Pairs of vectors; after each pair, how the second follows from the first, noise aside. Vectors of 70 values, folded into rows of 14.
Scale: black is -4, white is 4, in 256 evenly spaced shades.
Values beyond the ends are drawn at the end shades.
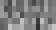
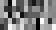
scaled up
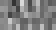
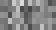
sign-scrambled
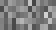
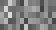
reversed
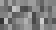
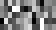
scaled up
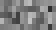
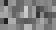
reversed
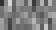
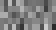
reversed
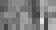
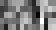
scaled up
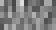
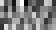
scaled up
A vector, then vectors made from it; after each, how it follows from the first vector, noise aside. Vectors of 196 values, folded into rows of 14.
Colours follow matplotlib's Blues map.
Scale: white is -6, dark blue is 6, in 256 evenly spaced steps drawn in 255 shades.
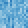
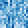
scaled up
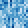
scaled up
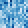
scaled up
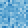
sign-scrambled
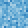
sign-scrambled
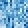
scaled up
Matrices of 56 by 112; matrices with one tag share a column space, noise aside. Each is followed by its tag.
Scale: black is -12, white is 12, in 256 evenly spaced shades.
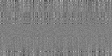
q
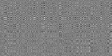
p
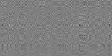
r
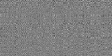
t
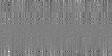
q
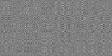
p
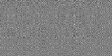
t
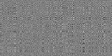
p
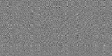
r
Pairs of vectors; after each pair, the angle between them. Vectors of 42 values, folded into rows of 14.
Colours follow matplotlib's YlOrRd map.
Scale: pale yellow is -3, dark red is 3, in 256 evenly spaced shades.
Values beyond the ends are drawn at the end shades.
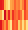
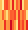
partly opposed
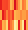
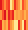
nearly parallel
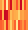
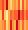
nearly opposite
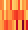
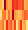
partly opposed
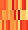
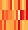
nearly opposite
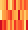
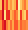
orthogonal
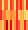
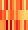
nearly parallel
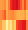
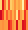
orthogonal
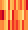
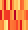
orthogonal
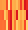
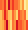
nearly opposite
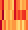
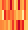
partly opposed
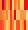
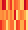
nearly parallel
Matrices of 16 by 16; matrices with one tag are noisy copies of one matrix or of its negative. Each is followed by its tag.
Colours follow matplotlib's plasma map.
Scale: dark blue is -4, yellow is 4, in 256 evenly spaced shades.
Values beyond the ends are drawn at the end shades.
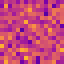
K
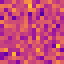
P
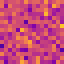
K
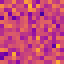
P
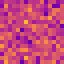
K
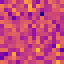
P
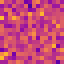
P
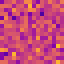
P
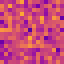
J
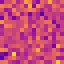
P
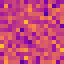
K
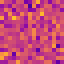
P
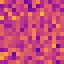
P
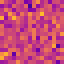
P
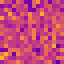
P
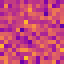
K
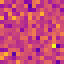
P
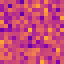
J
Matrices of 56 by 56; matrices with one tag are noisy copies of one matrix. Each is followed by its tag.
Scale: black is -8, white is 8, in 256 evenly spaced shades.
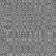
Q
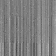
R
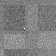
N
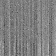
R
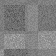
N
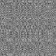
Q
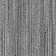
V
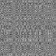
Q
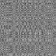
Q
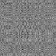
Q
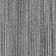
V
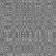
Q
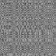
Q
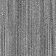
V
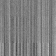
R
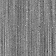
V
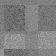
N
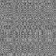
Q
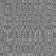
Q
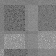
N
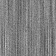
V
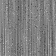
V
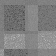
N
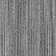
V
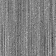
V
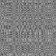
Q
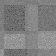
N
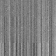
R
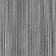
V
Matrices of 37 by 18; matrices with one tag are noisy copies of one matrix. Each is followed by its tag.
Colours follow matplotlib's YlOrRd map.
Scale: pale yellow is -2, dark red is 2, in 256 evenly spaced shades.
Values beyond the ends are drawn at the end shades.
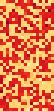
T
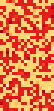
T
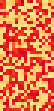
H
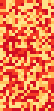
H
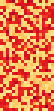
T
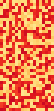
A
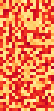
A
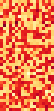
A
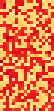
H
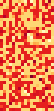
A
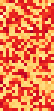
T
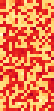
H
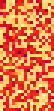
H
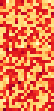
H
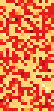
T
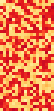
T
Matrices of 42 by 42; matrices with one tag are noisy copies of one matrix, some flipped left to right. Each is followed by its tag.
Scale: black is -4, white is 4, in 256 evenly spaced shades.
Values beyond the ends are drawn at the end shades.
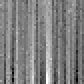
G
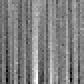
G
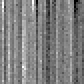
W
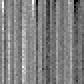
W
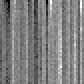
W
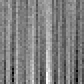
G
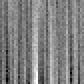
G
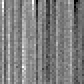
W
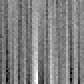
G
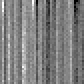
W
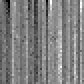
W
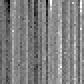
W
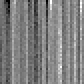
W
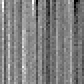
W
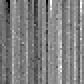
W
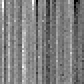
W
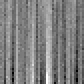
G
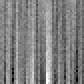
G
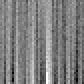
G
